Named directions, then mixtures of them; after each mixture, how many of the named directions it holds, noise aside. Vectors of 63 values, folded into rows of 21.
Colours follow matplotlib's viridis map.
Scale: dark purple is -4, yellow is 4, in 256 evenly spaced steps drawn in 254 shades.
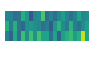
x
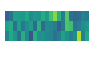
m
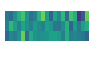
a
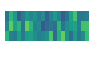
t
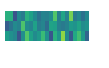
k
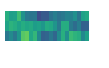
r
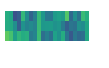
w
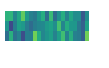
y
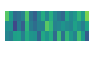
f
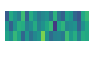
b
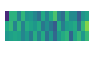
three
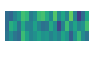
three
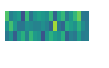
one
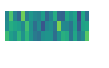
three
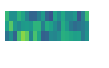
three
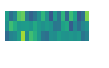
two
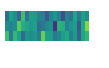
two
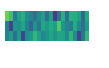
two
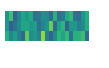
three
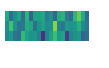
one
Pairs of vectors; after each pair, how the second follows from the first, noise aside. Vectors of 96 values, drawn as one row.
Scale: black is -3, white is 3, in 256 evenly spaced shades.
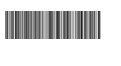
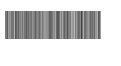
shrunk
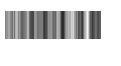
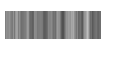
shrunk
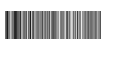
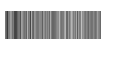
shrunk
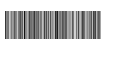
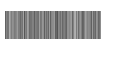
shrunk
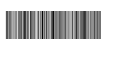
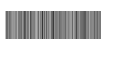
shrunk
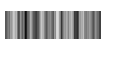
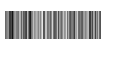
shuffled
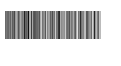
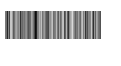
shuffled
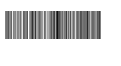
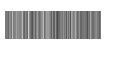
shrunk
